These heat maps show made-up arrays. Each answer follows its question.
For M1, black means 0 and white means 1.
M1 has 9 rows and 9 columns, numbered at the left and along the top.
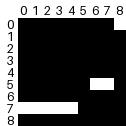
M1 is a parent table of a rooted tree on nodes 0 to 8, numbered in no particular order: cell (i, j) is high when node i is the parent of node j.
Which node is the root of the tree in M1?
5
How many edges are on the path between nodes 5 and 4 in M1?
2
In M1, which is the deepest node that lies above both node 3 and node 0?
7
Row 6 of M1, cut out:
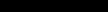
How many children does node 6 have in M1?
0
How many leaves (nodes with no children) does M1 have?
6
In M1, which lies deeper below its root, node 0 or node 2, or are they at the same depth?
the same depth
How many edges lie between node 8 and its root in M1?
3
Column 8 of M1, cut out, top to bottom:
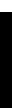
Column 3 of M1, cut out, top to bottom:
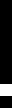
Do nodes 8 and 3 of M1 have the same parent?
no
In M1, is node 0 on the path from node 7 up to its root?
no
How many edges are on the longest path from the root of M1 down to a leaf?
3
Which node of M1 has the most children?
7
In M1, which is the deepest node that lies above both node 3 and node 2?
7
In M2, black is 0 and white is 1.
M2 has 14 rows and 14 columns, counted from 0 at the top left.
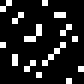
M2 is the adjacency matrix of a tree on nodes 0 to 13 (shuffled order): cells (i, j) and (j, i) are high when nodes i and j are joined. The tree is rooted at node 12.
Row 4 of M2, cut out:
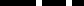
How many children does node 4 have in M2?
1
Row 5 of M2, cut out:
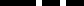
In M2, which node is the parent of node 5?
6
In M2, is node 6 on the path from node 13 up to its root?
yes
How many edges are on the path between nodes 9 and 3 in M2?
2
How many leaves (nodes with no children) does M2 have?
4
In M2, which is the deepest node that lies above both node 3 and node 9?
2
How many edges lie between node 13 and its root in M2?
4
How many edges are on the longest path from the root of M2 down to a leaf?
6
